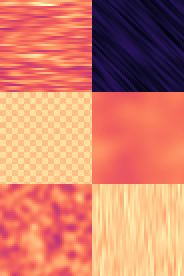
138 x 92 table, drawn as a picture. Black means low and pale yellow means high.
The table splits into 3 rows of 2 panels. Panel 1,1: high, streaked across. Panel 1,2: very low, slanting down to the right, faint in contrast. Panel 2,1: very high, checkered, faint in contrast. Panel 2,2: high, smooth, faint in contrast. Panel 3,1: high, blotchy. Panel 3,2: very high, streaked downward, faint in contrast.
